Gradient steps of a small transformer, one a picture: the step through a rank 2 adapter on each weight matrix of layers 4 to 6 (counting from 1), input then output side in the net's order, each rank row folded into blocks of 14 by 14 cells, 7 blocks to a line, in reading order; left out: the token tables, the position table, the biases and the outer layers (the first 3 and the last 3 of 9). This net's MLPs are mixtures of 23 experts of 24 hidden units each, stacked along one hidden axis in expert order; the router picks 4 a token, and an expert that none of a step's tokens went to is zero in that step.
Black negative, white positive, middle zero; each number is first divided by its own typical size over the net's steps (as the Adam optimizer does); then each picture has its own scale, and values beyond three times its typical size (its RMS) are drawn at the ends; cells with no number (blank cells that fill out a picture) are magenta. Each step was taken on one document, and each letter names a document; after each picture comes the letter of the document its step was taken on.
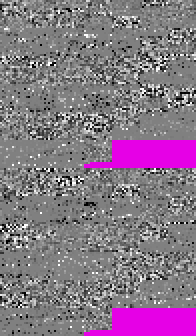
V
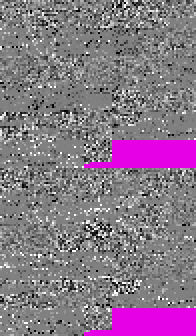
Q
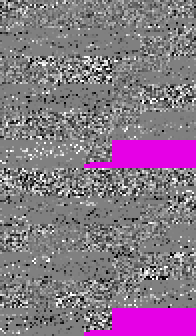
V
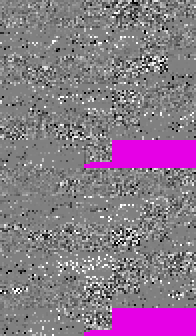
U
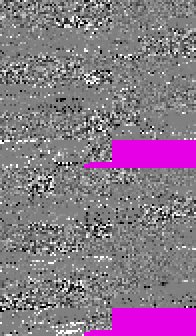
Q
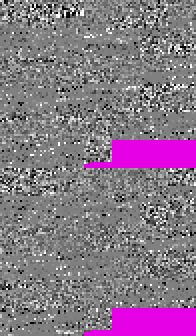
Q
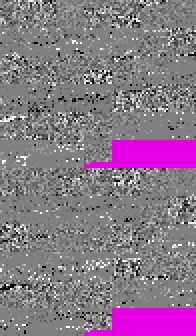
U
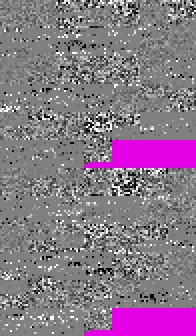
V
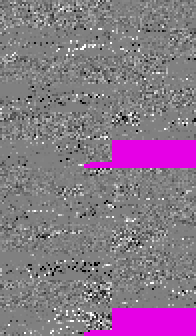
U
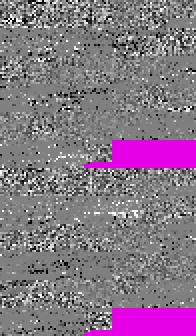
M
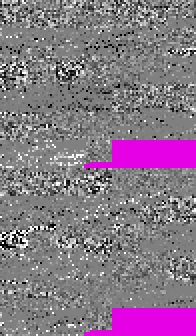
Q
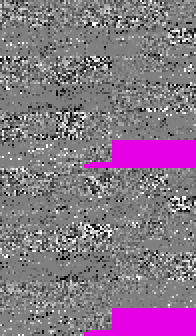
Q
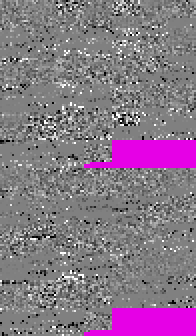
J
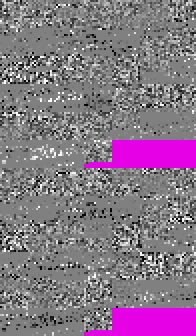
V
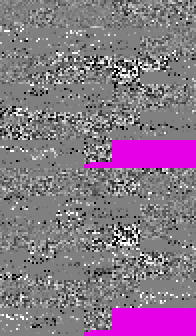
V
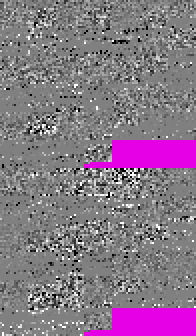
M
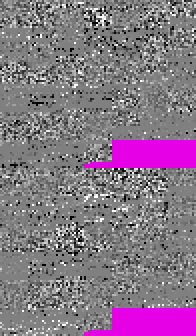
M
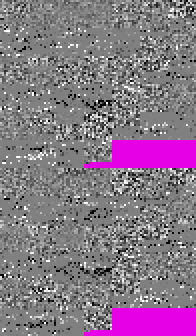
V
